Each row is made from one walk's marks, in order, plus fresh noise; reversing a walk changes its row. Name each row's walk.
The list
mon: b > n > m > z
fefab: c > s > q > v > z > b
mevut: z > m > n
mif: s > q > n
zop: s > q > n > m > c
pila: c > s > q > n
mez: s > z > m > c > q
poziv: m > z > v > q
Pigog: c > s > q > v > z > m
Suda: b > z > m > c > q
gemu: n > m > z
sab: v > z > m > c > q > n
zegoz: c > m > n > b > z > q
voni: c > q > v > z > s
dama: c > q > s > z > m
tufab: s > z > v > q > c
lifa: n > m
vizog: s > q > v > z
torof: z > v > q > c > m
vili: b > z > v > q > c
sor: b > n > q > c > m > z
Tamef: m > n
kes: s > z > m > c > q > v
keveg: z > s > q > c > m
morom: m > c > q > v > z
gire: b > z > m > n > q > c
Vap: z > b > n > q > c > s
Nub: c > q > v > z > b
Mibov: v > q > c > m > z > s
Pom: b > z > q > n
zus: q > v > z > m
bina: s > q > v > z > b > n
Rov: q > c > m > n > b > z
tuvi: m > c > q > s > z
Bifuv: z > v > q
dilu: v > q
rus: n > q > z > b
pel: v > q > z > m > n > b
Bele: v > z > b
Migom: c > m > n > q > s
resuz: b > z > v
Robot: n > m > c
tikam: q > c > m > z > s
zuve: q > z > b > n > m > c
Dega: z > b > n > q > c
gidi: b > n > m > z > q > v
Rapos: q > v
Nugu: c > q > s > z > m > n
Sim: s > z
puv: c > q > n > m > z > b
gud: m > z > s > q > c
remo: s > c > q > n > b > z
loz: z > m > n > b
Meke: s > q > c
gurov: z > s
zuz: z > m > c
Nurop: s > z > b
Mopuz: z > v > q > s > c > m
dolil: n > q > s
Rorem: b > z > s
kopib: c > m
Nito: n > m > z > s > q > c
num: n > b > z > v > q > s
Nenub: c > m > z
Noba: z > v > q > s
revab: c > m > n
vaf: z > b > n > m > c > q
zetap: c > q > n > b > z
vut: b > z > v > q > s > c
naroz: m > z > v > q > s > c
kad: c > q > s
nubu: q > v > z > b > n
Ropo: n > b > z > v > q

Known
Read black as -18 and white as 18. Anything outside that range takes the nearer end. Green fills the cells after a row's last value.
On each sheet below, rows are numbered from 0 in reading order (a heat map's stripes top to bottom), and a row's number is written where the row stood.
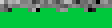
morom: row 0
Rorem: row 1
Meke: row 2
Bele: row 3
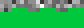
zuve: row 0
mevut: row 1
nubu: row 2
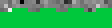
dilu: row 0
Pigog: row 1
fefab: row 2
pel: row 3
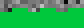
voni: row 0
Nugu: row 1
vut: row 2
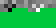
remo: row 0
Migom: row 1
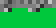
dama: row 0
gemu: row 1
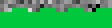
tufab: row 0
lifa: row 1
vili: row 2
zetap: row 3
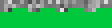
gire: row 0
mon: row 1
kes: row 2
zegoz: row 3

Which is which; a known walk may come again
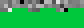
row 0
dilu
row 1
nubu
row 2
Suda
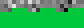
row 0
loz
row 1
mez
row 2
Nub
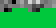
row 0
Bele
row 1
sab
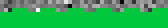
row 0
dama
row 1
tikam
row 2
zop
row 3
bina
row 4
naroz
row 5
vaf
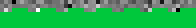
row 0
Nurop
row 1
keveg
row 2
pila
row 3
Dega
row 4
gud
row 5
Noba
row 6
Rorem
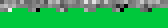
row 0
sor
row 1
resuz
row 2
tuvi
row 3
Robot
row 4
zetap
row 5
morom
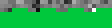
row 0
zus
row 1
kad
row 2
fefab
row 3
torof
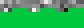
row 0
kes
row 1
Rapos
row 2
voni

